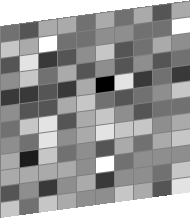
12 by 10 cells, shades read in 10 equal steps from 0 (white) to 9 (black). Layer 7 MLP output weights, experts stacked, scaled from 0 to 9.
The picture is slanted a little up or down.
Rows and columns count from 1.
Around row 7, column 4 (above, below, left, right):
3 4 1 3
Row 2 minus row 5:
-5 -4 -6 -2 2 -5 3 -2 0 -7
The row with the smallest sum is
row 8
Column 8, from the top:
3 5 5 4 7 5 6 2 5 4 4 3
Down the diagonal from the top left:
5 3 7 3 3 5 4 2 3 4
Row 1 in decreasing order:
6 6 5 5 5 3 3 3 3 3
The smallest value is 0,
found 3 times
